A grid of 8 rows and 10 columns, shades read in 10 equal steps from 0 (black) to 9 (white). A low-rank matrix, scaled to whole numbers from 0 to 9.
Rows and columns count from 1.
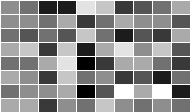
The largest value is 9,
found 2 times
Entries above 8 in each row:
0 0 0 0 0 0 2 0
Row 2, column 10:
3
